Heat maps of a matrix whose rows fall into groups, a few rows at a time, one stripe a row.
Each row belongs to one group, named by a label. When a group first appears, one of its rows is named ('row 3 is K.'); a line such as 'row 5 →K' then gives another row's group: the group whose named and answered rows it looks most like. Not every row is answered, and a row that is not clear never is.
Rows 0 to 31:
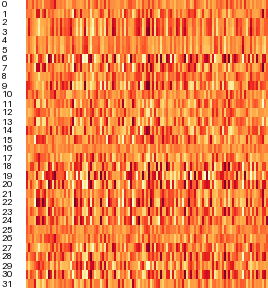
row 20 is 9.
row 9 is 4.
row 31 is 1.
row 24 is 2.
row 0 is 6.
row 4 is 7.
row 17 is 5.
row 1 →2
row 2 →4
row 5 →7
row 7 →2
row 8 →4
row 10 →6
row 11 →1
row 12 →5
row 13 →1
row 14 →4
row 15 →2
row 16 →7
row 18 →9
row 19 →6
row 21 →2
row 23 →9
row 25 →4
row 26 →6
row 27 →4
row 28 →9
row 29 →5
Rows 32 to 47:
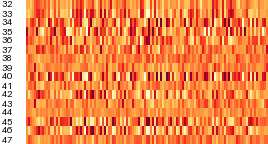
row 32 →5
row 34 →9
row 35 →6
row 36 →4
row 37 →2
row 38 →4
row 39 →1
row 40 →9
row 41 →1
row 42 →5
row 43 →1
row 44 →7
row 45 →4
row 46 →5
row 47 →4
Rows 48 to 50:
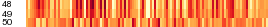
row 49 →5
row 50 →1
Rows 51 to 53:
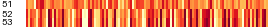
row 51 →2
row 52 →9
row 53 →9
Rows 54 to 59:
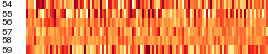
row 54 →2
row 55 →6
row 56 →6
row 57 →1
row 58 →1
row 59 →4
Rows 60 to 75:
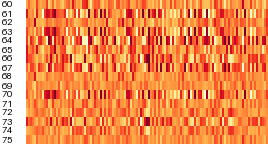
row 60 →7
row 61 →6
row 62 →1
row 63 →6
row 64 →9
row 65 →6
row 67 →9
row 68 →1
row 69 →7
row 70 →6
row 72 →5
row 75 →7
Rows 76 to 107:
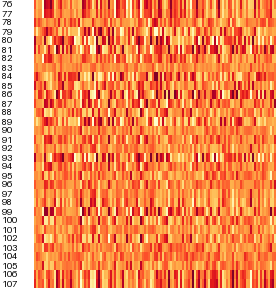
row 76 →2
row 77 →2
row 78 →4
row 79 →5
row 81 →9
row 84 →4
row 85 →6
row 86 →9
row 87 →2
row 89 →5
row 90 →1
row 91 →2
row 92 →7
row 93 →6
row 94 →2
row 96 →2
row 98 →7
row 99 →2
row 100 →1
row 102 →1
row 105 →1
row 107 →9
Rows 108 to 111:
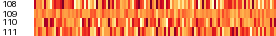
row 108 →6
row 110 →2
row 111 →9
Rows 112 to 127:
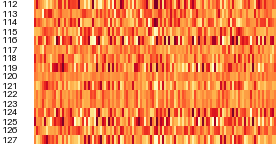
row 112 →4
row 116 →9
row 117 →7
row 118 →6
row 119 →6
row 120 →7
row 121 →5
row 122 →7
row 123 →7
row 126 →4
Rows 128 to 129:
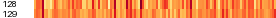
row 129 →1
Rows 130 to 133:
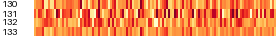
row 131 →9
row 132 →5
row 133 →1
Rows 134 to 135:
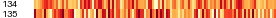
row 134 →5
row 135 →6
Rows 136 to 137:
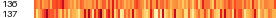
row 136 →6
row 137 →5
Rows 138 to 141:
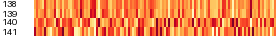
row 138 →7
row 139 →7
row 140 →9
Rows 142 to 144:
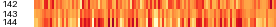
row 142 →2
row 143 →5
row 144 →5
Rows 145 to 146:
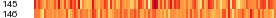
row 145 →4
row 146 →7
